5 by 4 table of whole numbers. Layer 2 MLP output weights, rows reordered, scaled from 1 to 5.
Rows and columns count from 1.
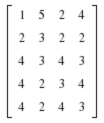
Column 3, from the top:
2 2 4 3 4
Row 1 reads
1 5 2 4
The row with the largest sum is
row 3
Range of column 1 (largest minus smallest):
3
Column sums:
15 15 15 16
